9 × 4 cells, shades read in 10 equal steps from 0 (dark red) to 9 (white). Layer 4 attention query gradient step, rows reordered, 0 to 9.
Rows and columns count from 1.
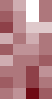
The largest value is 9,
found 2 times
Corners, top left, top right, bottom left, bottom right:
4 4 4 3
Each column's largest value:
6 6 9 7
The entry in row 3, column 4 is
7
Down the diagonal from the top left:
4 5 7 4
